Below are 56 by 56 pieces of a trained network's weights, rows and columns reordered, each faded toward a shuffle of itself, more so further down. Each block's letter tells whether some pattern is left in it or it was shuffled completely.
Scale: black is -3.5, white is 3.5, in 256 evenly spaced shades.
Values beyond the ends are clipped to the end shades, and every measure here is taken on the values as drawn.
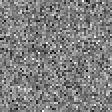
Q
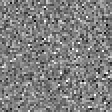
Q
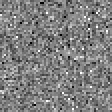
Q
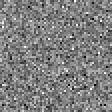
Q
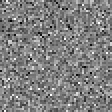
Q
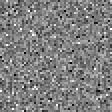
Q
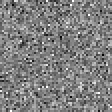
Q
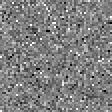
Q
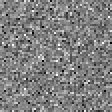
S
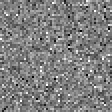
Q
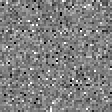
S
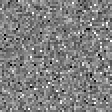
Q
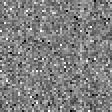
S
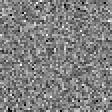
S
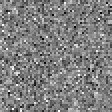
S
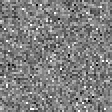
Q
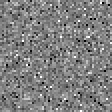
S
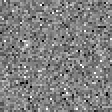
Q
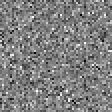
S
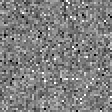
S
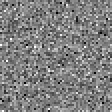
Q
